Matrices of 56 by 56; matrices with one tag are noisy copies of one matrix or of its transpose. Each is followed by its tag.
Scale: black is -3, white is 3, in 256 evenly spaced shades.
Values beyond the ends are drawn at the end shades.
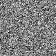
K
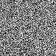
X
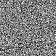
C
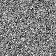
K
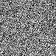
X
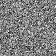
K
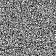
C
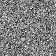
K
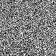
X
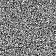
C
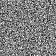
C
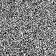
X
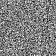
C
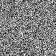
X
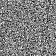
C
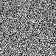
X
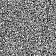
C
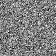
K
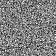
C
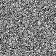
K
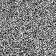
X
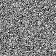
K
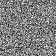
C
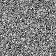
K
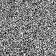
X
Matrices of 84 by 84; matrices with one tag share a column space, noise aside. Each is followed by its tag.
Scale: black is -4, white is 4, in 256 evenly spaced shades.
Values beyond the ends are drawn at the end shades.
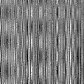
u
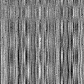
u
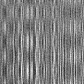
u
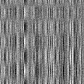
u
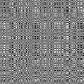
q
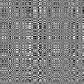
q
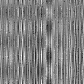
u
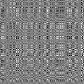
q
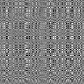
q
